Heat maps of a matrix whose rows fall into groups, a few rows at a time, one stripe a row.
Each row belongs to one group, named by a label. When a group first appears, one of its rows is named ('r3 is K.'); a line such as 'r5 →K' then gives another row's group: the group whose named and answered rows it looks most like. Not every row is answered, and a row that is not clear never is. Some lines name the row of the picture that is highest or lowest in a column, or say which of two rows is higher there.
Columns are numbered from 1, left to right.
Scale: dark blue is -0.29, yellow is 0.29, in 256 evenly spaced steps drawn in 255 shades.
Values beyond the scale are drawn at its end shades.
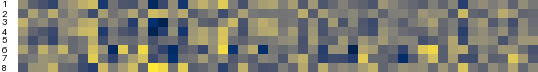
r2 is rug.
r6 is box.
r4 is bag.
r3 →bag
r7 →box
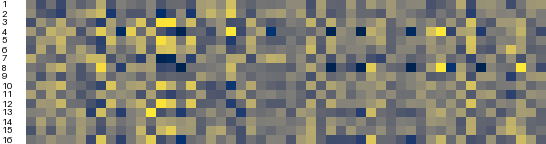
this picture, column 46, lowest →8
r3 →rug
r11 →bag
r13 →box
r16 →box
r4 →box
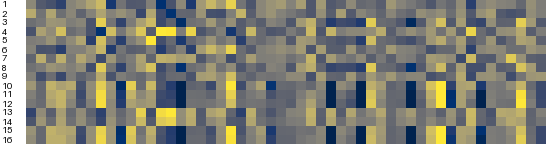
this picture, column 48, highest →13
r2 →bag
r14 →rug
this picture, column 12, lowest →2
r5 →box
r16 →box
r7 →rug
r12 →box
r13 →rug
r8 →box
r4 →rug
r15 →box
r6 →bag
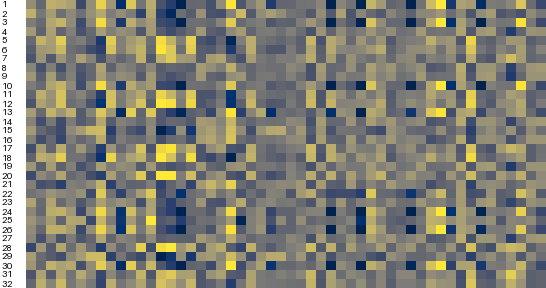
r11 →rug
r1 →box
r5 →rug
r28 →rug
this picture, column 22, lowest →25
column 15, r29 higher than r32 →No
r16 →bag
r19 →bag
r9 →bag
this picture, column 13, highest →25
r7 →rug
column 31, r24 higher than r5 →No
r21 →bag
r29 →bag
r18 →rug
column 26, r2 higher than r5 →Yes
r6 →rug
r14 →bag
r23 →bag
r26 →box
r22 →box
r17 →rug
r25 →box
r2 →bag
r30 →box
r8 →bag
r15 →bag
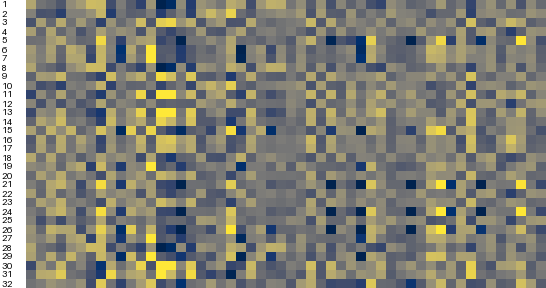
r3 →rug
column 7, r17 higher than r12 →Yes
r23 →rug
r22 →bag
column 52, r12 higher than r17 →Yes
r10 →bag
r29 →box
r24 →box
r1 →bag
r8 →bag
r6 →box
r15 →box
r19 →box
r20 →rug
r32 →box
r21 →box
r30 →rug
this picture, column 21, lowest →31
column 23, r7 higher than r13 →No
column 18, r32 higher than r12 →No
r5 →box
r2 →bag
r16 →rug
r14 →rug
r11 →rug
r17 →rug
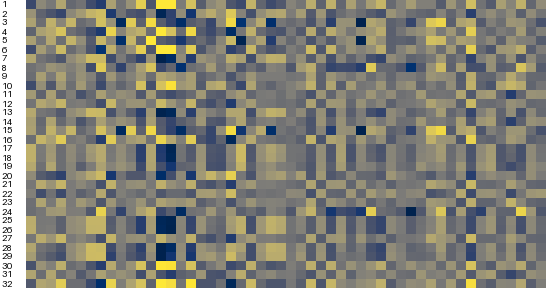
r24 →box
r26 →bag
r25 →bag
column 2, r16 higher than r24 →Yes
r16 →rug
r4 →rug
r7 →bag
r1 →rug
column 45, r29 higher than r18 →No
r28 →bag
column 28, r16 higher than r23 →No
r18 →bag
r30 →rug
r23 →rug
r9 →rug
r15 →box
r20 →bag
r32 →rug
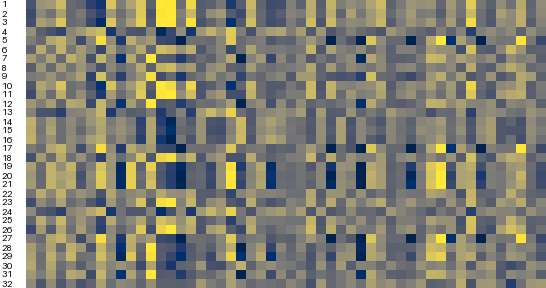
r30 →bag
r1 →rug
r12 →box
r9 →box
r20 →box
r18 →rug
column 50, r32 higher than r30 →Yes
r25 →rug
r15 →bag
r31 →box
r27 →box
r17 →box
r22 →rug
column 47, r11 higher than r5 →No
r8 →rug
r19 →box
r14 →bag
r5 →box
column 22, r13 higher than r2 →Yes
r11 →rug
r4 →bag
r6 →rug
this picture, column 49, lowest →32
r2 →rug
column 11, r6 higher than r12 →No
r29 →box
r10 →rug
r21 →box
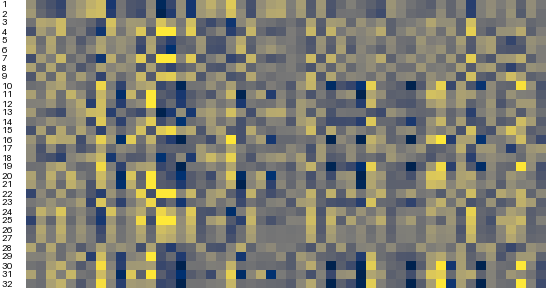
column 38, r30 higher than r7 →No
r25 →rug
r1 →bag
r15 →rug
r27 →rug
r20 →box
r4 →rug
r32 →box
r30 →box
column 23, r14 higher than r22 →No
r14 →box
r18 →bag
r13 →bag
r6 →bag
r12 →box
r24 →rug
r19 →box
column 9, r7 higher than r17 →Yes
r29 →box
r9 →rug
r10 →box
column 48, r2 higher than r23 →Yes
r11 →box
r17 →bag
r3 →rug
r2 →bag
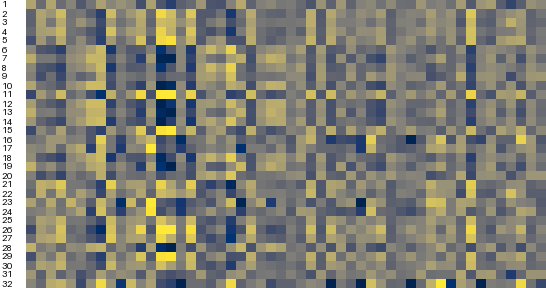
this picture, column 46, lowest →32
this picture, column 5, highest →23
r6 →bag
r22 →rug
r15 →rug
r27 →rug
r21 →rug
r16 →box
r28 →bag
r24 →box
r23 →box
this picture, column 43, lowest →32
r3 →rug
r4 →rug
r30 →rug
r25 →rug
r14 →bag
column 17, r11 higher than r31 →Yes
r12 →bag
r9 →bag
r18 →bag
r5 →rug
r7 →bag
